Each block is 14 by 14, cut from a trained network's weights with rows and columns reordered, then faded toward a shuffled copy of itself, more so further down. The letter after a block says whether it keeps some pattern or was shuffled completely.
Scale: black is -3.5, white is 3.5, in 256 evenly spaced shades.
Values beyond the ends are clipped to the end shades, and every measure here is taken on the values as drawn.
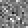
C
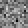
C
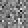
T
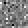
C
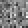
T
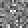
T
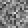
T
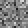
C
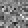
T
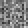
T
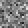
C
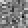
T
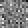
T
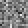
C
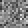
C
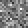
C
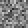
C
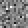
C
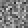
C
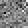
T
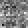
T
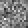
C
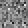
C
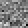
T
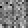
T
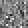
C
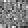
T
